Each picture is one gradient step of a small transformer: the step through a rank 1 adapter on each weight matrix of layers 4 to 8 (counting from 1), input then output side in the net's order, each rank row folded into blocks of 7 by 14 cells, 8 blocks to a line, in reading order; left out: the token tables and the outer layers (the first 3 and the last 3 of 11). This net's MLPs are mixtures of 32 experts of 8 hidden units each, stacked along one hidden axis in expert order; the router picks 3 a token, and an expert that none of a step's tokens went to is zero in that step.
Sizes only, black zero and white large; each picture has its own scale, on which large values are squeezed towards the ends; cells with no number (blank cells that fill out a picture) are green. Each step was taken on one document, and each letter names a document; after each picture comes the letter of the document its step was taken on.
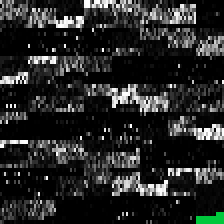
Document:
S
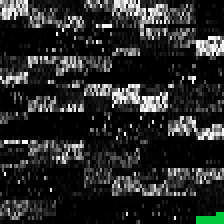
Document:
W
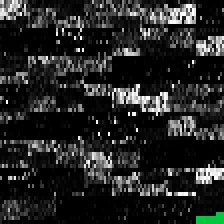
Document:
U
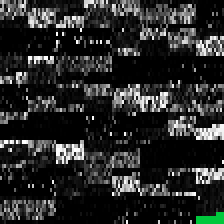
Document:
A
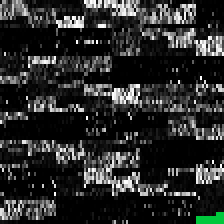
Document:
A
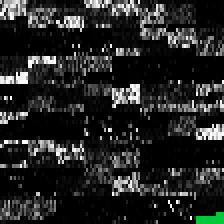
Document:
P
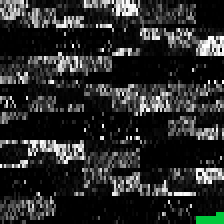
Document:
P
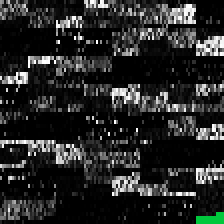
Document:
U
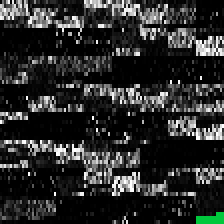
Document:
A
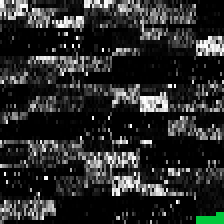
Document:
S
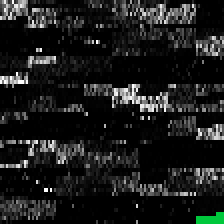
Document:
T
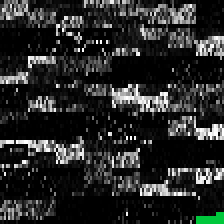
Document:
W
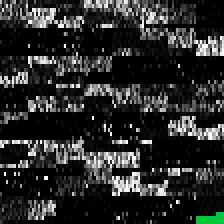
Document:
S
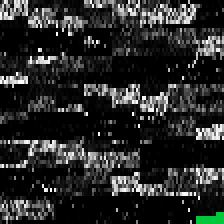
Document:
T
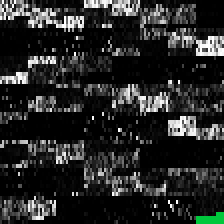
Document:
P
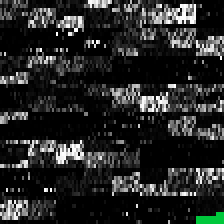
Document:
T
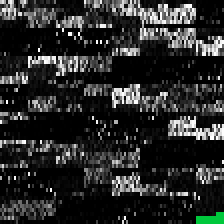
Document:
U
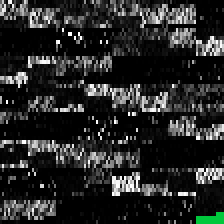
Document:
U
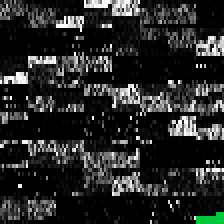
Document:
P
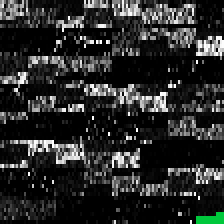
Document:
A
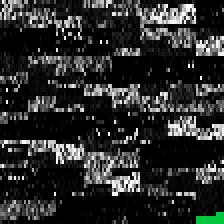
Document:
U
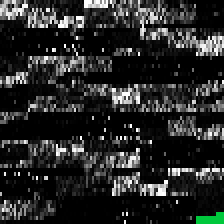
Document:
S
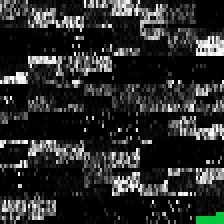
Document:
P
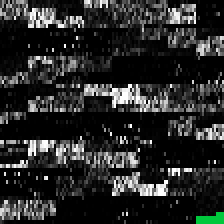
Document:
S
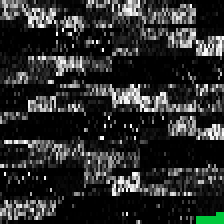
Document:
W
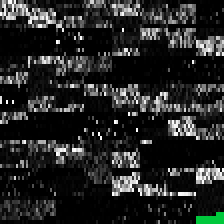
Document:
U
